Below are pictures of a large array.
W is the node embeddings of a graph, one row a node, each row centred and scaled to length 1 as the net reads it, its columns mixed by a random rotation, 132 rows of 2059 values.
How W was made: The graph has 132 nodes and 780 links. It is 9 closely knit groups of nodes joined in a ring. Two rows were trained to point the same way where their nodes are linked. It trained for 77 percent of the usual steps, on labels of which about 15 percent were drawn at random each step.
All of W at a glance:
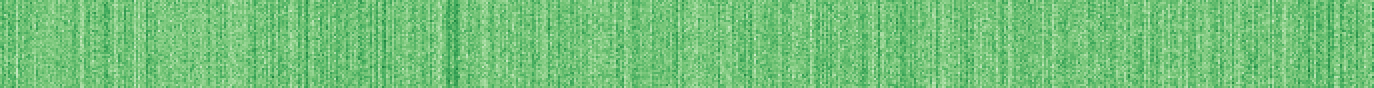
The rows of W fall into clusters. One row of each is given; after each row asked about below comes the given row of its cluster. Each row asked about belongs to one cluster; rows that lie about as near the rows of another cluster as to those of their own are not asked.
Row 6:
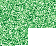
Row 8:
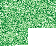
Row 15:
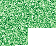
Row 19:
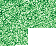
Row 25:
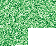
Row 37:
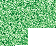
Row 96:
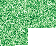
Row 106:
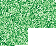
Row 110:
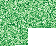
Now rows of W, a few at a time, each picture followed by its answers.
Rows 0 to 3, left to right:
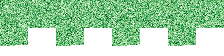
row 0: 8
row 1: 25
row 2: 15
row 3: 96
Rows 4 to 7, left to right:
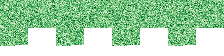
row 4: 96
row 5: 15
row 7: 37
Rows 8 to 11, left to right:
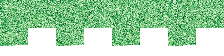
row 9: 19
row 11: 25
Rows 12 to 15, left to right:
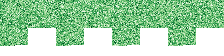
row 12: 110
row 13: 8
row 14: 37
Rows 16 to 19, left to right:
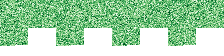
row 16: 8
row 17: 6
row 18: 15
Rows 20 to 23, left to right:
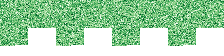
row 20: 110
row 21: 37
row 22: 6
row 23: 25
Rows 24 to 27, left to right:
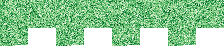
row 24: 110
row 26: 37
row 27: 19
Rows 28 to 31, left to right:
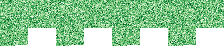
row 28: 15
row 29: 8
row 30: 6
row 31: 6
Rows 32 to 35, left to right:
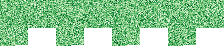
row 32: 106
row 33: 6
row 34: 19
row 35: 110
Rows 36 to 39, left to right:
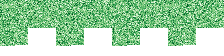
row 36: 19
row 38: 6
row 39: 19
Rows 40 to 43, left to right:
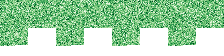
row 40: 8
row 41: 96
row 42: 19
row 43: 8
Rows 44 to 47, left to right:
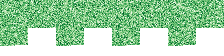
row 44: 19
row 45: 110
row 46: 110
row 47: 8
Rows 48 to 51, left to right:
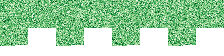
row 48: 15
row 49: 6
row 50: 106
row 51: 37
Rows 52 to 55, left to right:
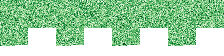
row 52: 6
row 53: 37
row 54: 15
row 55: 106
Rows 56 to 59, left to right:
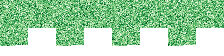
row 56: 8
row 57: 37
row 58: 106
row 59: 25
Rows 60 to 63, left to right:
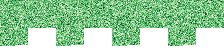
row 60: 6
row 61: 8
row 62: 15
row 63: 25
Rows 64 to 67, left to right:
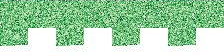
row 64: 6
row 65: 15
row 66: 15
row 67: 6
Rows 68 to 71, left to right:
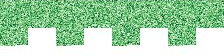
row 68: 37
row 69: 8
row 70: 25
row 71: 6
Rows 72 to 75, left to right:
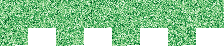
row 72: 15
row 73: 19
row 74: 37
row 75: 110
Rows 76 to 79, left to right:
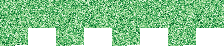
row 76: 37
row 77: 19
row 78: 15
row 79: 6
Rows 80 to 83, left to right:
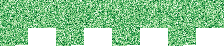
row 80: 96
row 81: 106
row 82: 106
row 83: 25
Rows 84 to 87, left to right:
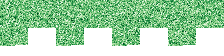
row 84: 25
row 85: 6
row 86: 15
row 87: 96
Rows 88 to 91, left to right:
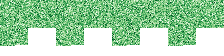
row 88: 25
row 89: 106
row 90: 106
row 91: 96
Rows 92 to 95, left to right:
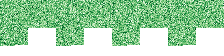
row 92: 106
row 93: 110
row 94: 19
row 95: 106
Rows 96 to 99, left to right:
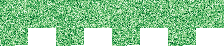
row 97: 6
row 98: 37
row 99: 106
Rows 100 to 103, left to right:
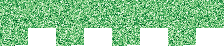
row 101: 6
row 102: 106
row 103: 96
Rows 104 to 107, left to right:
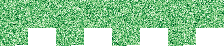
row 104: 37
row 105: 37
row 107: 19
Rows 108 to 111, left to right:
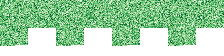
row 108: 25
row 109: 106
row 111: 19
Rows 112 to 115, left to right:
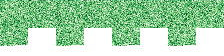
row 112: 8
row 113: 19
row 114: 37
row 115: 37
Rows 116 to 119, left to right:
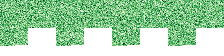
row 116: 19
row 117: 8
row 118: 15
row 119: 96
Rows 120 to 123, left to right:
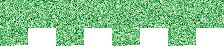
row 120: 25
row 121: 110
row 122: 8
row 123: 6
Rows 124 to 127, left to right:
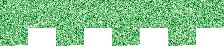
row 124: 96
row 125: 110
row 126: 15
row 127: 8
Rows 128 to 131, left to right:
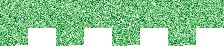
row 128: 25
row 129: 8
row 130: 6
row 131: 37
